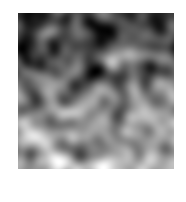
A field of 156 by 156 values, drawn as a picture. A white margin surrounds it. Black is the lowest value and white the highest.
Odd rows or columns: none. Slope: up to the bottom. Lone odd cells: none. Grain: smooth. Stripes: none.
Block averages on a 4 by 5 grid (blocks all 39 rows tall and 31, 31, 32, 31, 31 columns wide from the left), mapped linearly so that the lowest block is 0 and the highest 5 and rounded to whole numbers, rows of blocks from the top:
01011 | 12132 | 34444 | 55455
